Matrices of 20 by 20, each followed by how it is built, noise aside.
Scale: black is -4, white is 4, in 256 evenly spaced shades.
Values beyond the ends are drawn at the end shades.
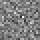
noise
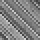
Toeplitz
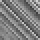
Toeplitz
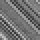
Toeplitz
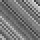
Toeplitz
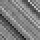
Toeplitz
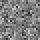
noise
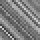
Toeplitz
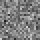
noise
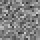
noise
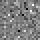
noise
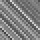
Toeplitz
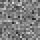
noise
